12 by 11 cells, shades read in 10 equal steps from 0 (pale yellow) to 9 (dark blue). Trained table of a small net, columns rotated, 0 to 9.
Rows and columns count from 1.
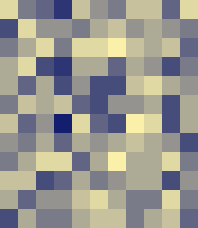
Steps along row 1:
up up up down up up down same up down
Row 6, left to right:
5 2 3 2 6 7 4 4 3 7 3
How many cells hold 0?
3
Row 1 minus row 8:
-3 0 3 2 -1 0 2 0 -1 2 -6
